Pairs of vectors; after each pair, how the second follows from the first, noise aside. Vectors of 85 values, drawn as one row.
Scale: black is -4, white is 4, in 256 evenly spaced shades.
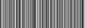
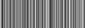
reversed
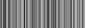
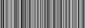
shuffled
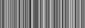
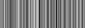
shuffled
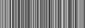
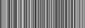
reversed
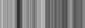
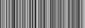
shuffled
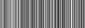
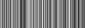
shuffled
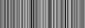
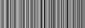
shuffled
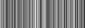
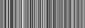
shuffled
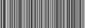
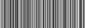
reversed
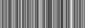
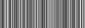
shuffled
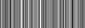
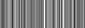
reversed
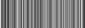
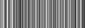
shuffled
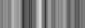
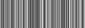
shuffled
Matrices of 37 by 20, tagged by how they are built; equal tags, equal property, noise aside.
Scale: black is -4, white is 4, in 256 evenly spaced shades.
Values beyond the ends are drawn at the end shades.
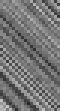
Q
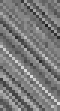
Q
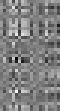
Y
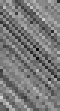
Q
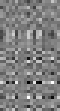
Y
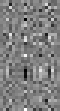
Y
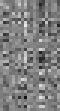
Y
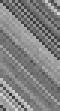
Q
